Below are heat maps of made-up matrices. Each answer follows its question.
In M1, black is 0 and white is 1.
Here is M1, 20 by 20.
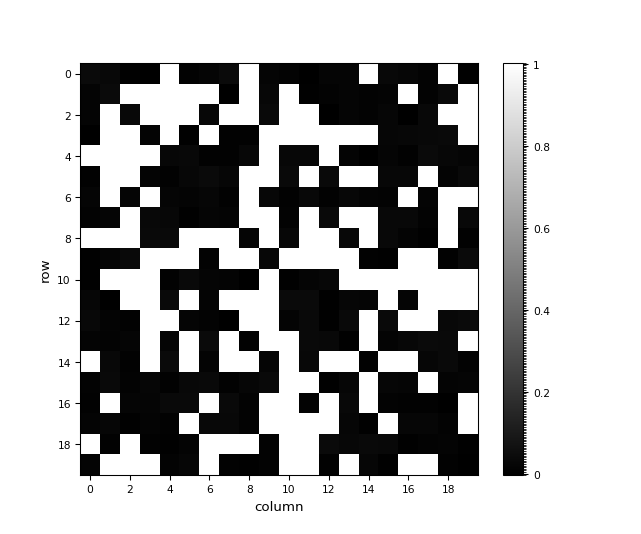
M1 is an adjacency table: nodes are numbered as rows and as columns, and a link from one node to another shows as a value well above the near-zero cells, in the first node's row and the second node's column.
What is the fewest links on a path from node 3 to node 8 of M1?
2
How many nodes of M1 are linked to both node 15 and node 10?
2
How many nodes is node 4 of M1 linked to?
6
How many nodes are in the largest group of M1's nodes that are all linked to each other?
5
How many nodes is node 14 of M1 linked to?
10
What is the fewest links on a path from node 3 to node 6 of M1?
1
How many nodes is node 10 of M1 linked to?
11
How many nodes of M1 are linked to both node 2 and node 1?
6
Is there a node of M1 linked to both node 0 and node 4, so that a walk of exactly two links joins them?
no
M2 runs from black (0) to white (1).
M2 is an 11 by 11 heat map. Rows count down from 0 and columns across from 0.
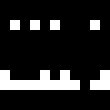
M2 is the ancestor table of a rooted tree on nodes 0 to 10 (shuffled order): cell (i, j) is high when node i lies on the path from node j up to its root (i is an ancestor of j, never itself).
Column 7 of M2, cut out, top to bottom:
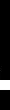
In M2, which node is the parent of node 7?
8
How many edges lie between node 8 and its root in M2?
0
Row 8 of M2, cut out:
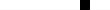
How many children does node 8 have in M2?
2
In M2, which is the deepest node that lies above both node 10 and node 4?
7
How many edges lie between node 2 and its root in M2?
1
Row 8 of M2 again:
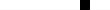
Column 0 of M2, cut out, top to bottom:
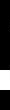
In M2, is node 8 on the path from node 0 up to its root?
yes
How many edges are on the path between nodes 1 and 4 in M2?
4
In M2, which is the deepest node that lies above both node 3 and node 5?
2
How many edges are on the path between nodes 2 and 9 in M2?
1
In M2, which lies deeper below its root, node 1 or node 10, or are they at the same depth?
the same depth
